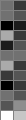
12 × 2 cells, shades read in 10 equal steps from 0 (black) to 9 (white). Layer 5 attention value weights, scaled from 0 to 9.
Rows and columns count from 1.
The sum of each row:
6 7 1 8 4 8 8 5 2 7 8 16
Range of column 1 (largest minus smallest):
9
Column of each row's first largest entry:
1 1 2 1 2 1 1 2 2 1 2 1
